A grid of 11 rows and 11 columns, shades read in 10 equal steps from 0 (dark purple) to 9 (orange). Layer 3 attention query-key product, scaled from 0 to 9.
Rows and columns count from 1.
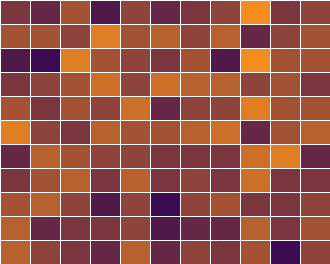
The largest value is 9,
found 2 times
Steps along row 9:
up down down up down up up down same up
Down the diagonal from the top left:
3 5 8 7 7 5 3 3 3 3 4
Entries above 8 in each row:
1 0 1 0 0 0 0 0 0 0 0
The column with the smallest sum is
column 6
